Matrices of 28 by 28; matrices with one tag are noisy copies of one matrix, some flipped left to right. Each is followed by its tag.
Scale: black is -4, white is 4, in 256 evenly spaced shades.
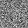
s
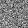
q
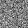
q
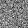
q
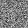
s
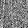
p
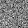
q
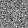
s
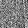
p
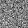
q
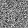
s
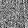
p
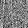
p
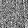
p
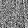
p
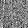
p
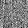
p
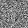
s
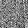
p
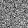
q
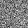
q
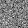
q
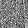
p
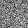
q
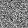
s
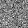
q
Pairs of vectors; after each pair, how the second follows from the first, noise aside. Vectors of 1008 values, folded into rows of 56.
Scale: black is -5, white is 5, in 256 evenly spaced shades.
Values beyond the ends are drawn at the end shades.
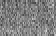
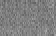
shrunk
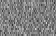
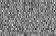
negated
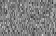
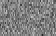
negated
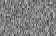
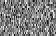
scaled up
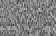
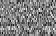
scaled up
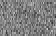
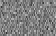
sign-scrambled
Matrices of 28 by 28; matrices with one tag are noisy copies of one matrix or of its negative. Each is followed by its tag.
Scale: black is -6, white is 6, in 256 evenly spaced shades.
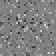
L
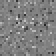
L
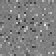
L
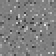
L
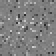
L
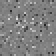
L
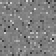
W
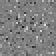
L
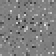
L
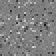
L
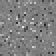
L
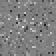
L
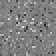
L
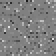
W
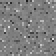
W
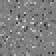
L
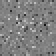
L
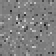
L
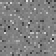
W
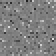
W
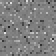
W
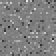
W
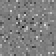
L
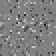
L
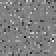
W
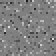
W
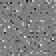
W
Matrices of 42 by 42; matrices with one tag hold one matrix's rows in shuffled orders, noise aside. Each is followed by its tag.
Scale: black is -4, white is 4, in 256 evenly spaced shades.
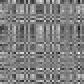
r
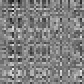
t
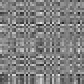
r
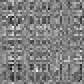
t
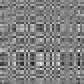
r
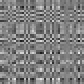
r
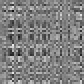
t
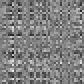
t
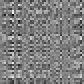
t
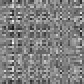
t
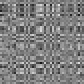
r
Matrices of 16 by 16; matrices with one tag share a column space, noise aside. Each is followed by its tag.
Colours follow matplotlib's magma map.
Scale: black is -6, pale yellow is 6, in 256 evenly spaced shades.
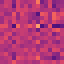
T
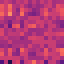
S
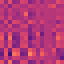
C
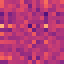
T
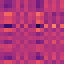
T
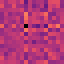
T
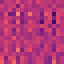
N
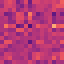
T
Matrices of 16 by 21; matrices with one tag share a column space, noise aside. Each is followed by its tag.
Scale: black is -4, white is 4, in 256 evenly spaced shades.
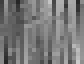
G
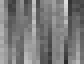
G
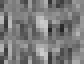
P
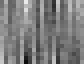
G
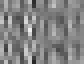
P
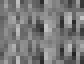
P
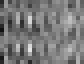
P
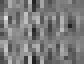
P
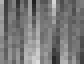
G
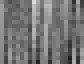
G
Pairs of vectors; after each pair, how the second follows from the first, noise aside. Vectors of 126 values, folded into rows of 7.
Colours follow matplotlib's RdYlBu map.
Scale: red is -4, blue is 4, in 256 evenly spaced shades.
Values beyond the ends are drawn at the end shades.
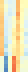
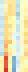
negated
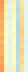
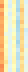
wrapped around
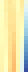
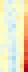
negated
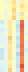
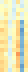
negated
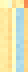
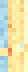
wrapped around
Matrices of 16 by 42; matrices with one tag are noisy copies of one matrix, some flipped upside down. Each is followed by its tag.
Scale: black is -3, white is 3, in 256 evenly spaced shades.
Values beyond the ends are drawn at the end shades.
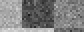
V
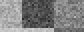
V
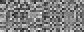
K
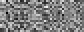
K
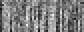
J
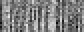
J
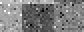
V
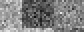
V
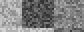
V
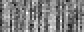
J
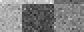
V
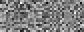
K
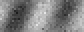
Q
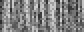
J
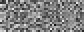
K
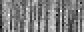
J
